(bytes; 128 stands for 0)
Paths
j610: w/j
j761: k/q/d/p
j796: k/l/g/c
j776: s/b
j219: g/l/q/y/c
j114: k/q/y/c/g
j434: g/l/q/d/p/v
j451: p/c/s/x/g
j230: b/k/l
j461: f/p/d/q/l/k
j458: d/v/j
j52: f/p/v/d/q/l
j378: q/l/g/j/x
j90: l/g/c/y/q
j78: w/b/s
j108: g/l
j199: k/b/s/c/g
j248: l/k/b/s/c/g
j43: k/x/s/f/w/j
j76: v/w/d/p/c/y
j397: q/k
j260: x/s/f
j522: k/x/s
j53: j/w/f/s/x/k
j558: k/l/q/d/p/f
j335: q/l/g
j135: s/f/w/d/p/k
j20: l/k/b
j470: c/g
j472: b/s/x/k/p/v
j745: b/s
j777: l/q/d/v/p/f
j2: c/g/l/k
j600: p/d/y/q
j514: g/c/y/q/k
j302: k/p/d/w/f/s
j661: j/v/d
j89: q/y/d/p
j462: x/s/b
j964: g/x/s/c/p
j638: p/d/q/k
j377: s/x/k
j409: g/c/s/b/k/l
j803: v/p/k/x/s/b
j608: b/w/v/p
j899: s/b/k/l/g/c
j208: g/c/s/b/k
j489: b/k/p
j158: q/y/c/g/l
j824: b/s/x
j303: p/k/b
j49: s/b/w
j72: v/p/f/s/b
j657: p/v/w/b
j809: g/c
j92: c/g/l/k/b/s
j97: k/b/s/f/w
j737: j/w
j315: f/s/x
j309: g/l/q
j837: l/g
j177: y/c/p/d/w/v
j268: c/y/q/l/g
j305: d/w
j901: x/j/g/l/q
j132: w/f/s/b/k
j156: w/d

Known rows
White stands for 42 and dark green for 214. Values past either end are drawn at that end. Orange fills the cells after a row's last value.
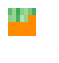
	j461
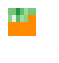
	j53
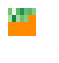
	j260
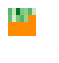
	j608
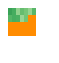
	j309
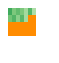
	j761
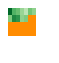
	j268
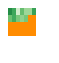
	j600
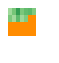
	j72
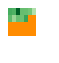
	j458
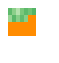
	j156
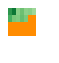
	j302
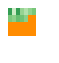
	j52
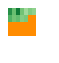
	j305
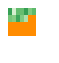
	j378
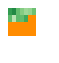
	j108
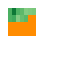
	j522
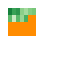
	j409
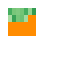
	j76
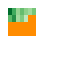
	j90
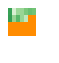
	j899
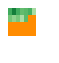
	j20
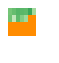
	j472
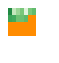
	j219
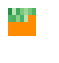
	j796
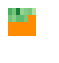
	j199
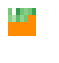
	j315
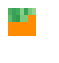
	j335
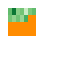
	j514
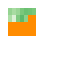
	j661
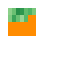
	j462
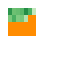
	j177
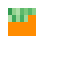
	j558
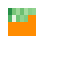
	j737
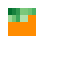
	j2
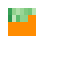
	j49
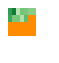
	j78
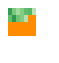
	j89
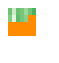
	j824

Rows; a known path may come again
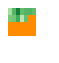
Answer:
j803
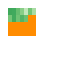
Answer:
j114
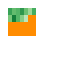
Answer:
j901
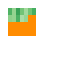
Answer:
j461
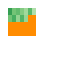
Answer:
j761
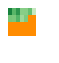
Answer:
j248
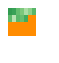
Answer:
j108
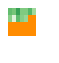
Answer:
j489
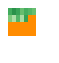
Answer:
j303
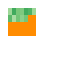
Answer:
j776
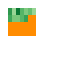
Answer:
j43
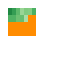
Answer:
j158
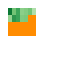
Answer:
j470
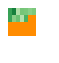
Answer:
j78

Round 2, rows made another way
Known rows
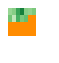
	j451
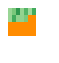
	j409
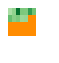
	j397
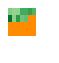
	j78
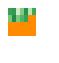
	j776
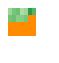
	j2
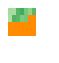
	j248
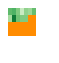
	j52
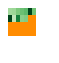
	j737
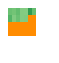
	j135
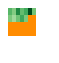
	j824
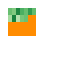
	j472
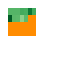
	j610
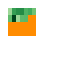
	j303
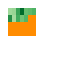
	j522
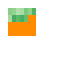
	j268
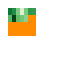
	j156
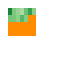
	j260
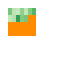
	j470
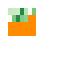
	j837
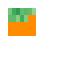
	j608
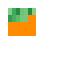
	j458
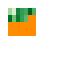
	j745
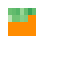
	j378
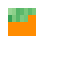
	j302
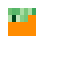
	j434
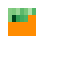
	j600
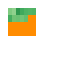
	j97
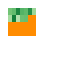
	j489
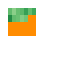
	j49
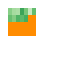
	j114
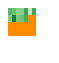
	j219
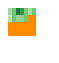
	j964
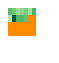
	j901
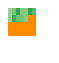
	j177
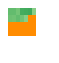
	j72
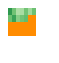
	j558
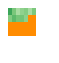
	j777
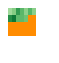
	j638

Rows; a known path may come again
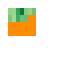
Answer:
j451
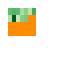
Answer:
j434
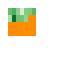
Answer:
j52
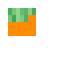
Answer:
j899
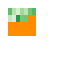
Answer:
j470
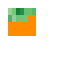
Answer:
j43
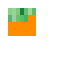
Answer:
j199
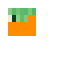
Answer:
j20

